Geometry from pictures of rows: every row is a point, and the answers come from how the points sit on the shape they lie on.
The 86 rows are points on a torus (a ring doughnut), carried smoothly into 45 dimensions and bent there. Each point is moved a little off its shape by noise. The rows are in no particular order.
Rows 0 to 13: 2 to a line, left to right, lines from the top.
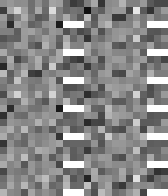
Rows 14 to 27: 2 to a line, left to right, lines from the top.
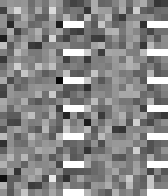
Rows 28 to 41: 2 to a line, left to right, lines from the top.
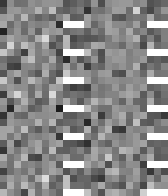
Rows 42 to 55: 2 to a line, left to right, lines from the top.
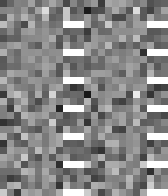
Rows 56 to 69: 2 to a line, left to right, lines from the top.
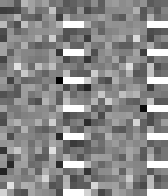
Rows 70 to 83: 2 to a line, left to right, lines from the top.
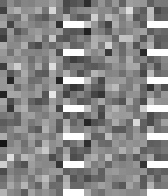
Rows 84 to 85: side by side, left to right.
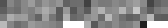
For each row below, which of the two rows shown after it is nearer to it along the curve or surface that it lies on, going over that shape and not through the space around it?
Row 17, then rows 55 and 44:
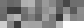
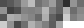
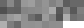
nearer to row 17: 55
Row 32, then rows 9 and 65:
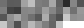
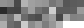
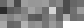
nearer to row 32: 9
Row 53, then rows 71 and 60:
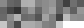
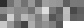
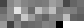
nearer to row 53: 71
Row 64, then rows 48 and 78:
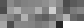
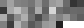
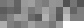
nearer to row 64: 48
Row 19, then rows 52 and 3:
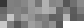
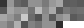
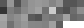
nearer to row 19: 52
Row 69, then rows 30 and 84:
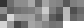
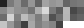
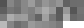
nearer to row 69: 30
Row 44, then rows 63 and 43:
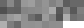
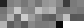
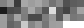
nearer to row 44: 43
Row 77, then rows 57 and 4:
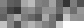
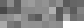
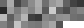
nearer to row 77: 57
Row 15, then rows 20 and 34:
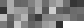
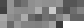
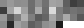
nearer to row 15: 34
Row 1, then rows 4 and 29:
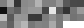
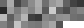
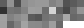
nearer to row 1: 4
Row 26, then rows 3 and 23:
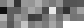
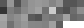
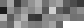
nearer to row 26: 23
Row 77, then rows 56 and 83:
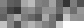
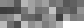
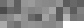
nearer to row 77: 56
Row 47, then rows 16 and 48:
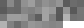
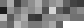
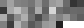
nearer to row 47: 16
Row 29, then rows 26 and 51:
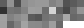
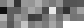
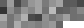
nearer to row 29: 51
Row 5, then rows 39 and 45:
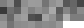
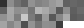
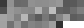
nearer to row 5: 45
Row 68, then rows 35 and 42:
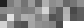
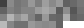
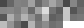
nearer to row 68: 42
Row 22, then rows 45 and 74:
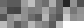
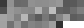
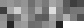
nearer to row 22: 45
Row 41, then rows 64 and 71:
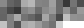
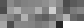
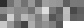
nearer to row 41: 71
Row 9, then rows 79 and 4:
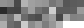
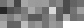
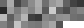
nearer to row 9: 79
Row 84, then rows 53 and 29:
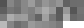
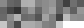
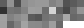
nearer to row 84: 29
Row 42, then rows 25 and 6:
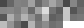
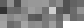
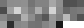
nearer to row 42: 25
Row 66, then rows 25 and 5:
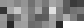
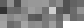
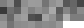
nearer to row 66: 25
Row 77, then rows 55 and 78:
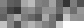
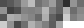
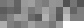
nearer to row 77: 55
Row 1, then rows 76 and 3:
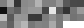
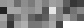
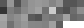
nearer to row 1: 76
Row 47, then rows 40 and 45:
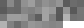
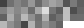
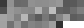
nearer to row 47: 40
